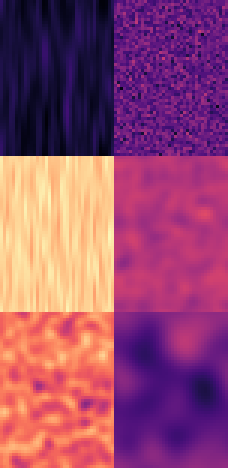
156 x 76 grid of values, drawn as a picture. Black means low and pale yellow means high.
The table splits into 3 rows of 2 panels. Panel 1,1: very low, streaked downward, faint in contrast. Panel 1,2: low, fine-grained. Panel 2,1: very high, streaked downward, faint in contrast. Panel 2,2: middling, blotchy, faint in contrast. Panel 3,1: high, blotchy. Panel 3,2: low, smooth.
